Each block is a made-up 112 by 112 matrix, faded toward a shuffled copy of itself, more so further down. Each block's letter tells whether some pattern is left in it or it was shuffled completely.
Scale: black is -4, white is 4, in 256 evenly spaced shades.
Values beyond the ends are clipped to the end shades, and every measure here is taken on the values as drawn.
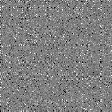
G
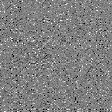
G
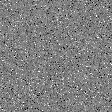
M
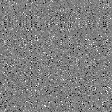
G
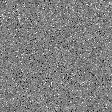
M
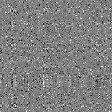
G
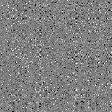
G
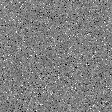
M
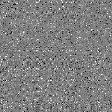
G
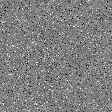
M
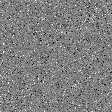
M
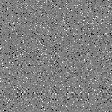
G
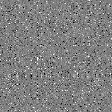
G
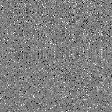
G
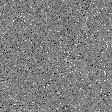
M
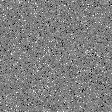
M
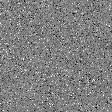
M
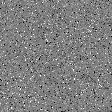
M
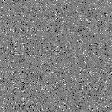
G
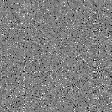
G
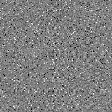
G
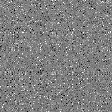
G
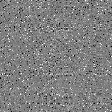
G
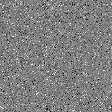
G
